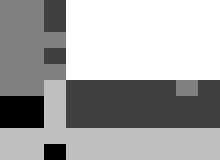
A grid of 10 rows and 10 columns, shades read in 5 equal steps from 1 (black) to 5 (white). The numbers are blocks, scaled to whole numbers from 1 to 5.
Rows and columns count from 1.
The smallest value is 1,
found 5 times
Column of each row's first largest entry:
4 4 4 4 4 3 3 3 1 1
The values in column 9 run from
2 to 5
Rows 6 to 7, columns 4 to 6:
2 2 2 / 2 2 2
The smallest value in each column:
1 1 1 2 2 2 2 2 2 2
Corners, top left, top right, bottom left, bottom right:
3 5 4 4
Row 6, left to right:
3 3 4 2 2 2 2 2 3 2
